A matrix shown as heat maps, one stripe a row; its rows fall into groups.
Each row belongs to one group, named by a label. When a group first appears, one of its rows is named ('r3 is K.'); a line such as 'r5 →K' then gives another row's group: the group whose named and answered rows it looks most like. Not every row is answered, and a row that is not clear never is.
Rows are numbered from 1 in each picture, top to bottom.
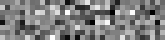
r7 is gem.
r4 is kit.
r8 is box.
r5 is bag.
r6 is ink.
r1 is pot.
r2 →box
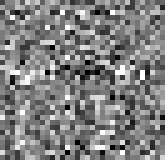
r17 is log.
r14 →box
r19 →kit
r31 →box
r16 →kit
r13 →bag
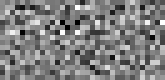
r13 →kit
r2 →ink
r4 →box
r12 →kit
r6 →pot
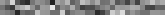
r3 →box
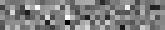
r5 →pot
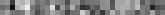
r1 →log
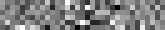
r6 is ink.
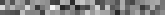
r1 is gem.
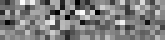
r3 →gem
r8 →pot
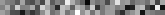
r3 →ink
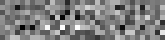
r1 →pot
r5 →gem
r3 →pot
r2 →ink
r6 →ink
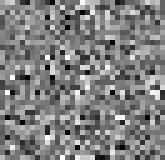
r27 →pot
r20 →gem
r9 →kit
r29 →ink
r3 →box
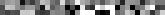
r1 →ink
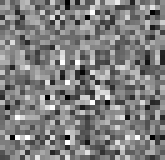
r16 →bag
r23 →gem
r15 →box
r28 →log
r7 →gem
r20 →pot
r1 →pot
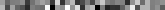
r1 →bag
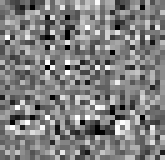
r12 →ink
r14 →pot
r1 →ink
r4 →pot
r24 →ink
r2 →ink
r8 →log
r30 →box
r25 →log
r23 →kit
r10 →pot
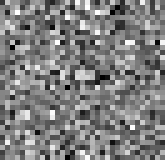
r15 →gem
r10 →log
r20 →kit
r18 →pot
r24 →log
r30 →box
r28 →gem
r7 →box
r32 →pot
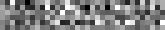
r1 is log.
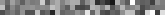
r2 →box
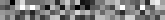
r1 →kit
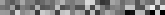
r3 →gem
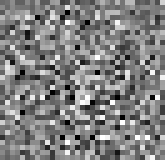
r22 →bag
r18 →pot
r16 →ink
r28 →bag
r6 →log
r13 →kit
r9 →gem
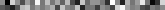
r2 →log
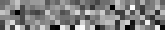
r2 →kit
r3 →ink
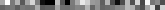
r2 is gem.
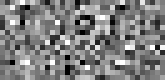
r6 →bag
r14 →pot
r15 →pot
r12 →pot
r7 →box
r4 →bag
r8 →gem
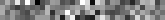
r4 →bag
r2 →ink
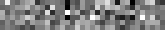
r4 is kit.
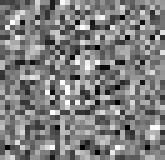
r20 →bag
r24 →gem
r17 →ink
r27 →gem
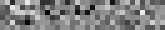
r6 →gem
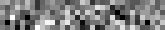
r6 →box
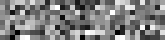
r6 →kit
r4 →box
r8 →log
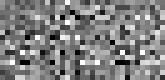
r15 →bag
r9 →kit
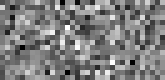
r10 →ink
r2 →ink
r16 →bag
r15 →pot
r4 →kit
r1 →bag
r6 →kit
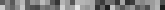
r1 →gem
